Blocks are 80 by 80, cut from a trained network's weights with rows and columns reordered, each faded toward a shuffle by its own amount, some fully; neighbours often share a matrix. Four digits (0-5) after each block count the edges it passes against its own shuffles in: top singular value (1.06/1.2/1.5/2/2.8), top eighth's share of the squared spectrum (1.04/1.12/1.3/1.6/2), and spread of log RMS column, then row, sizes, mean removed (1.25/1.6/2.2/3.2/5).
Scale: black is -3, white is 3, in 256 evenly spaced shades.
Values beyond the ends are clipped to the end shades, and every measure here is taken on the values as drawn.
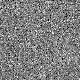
2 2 1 0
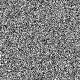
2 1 0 0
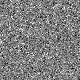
0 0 0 0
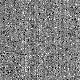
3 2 0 1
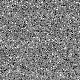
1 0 0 0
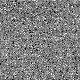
1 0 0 0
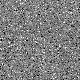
0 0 0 0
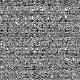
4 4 3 0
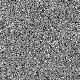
1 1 0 0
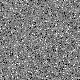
0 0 0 0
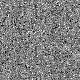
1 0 0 0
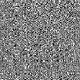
3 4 2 2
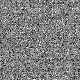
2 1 0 0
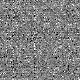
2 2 2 0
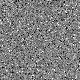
0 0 0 0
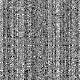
4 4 2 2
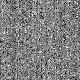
2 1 0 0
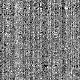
4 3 1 2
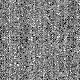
3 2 0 1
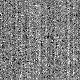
3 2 1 1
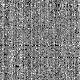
4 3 0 2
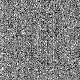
2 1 0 0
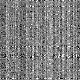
4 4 2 3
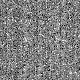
2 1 0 0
